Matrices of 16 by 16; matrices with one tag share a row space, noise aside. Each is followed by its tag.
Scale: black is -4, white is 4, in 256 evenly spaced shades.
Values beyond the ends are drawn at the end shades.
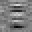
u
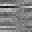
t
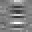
u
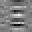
u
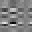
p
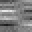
t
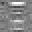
u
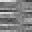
t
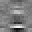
u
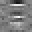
u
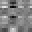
p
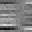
t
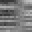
t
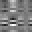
p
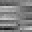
t
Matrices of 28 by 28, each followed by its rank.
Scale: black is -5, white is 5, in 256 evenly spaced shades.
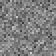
full rank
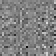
five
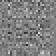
five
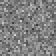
full rank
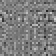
five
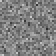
full rank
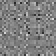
five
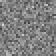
full rank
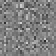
five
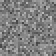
full rank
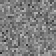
full rank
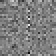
five
